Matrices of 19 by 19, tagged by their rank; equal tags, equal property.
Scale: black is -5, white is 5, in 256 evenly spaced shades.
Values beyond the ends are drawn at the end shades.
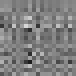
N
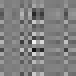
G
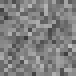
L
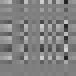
G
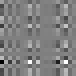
G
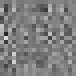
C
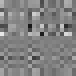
N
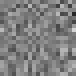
C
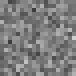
L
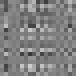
N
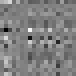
C
